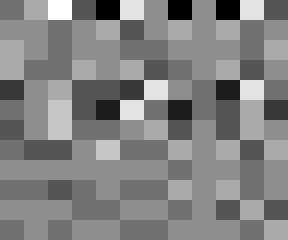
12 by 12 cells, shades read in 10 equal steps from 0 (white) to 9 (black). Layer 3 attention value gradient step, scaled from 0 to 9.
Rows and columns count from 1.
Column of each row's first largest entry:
5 6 3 7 10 5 1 2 8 3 10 1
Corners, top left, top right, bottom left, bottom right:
5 6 5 3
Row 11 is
4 4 4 5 5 4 4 5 4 6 3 6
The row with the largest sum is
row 6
